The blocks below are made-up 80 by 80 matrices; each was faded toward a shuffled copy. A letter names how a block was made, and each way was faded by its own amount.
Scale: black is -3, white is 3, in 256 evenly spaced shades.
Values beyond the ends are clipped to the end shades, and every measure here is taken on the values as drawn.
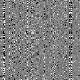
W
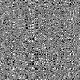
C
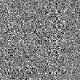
C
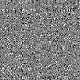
C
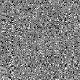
C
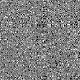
C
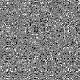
C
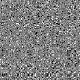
C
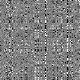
W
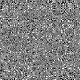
C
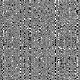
W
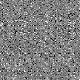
C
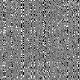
W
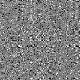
C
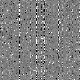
W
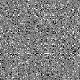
C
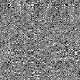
C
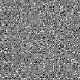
C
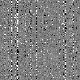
W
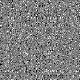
C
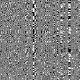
W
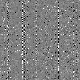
W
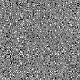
C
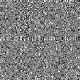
C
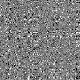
C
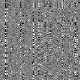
W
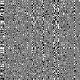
W
